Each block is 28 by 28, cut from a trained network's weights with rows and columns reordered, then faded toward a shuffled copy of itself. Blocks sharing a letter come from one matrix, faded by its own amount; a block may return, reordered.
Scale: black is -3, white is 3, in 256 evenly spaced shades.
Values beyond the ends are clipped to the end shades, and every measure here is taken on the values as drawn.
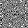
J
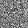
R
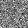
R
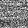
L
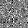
J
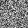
R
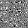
J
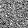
R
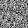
R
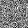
R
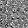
J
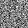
R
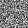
R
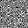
J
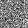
R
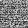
L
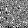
J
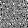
J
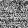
L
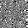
J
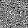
J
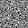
J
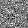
J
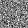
R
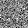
R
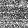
L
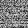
L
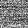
L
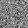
J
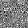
J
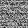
L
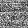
L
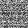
L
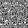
J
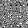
J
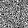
R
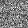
R
